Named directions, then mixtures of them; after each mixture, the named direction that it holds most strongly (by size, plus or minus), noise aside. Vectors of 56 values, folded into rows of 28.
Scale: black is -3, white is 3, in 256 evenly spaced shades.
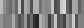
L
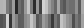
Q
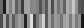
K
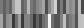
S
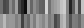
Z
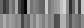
Z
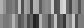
L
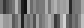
Z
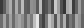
L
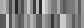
Q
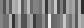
S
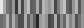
L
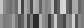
L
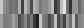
L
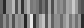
K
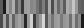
K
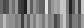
Z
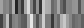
Q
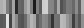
Q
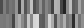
L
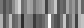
S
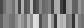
L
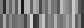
K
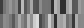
L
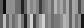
K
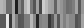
Q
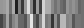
Q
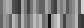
S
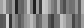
Q
